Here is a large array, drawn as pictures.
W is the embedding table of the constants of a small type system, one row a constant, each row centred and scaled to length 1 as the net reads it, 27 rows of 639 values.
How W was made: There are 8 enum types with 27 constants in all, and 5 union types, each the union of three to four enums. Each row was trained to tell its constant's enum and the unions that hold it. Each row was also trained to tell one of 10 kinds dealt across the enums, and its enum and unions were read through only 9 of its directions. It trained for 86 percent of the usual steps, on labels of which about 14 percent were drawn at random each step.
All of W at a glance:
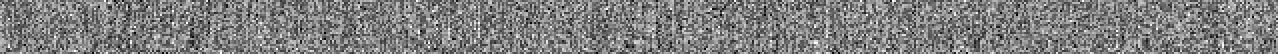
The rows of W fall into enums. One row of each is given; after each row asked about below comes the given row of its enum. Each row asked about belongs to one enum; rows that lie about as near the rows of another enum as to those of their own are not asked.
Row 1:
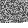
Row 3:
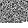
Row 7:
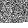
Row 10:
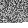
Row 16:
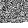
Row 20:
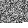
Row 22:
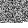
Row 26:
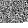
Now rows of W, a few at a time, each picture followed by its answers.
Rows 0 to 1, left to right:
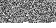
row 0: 16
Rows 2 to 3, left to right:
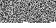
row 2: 3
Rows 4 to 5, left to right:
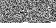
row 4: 1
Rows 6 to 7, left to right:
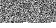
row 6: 16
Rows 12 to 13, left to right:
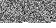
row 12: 22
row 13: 22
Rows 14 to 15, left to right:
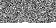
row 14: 10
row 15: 16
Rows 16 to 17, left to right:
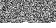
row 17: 22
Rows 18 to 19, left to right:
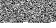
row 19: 3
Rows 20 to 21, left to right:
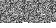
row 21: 20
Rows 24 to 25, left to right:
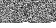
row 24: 7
